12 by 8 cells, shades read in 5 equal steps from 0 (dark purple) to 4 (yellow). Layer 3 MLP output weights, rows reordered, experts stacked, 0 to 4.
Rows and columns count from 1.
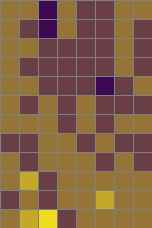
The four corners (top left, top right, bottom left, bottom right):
2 2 2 2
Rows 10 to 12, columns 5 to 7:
2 2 2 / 2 3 2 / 2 2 2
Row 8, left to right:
1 1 2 2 1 2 1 1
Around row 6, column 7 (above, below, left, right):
1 2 1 1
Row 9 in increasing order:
1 1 1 2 2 2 2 2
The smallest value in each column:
1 1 0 1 1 0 1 1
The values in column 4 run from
1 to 2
